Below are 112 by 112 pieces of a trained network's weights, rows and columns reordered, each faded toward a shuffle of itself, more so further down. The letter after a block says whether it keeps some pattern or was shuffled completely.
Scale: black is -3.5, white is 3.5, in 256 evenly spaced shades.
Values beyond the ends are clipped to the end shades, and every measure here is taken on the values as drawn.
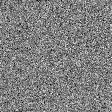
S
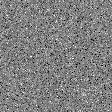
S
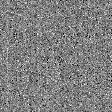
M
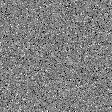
S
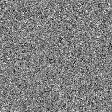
M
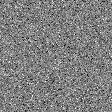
S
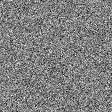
S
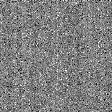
M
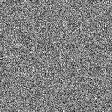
M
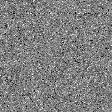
M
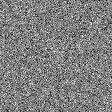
S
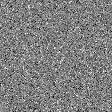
S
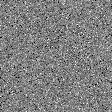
S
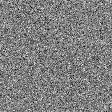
S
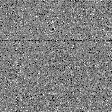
M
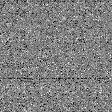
M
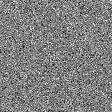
S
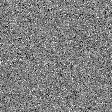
S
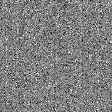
M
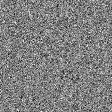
M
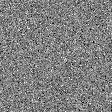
S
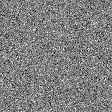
S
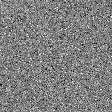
S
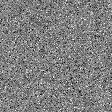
S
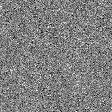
M
